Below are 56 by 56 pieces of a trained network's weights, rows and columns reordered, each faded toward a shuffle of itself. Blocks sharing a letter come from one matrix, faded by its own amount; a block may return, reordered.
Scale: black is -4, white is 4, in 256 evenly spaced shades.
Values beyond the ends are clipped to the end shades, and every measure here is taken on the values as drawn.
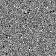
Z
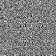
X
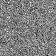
Z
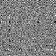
X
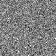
Z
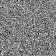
Z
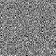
X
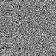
X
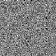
X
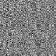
X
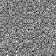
X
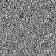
X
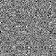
X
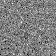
Z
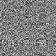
X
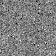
Z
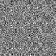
X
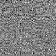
X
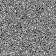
Z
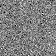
Z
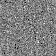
Z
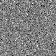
Z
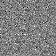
Z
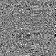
X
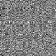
X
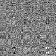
X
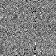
X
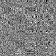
X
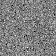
Z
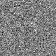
Z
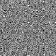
X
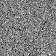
Z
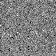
Z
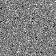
Z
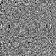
X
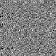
X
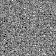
Z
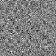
X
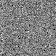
Z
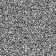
Z
